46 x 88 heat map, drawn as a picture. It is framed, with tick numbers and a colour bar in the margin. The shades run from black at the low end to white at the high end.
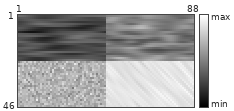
The table splits into 2 rows of 2 panels. Panel 1,1: low, streaked across. Panel 1,2: middling, streaked across. Panel 2,1: high, fine-grained. Panel 2,2: very high, slanting down to the right, faint in contrast.
